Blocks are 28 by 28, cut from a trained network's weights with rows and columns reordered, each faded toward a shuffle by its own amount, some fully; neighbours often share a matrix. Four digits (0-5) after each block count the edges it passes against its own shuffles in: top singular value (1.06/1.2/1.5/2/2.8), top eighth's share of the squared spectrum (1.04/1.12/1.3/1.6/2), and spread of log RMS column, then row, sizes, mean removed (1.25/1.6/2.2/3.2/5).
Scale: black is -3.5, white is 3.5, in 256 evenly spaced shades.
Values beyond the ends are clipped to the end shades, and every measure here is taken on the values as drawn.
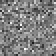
0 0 0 0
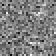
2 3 0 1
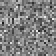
2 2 0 1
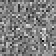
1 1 1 0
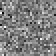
0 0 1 0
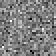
1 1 1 0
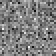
0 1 0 0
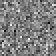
1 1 0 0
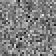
1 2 0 0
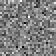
0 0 0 0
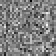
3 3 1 1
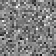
0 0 0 0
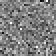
0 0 0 0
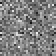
2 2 1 1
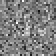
1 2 0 1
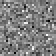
1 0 1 0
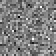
0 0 0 0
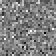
0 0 0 0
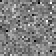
2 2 0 0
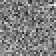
0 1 0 0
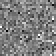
1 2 1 0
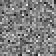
1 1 0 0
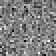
2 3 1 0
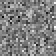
0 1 0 1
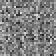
3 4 0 2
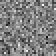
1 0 0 0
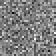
1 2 0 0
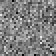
0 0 1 0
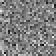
2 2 0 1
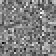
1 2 1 0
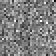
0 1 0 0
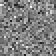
1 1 0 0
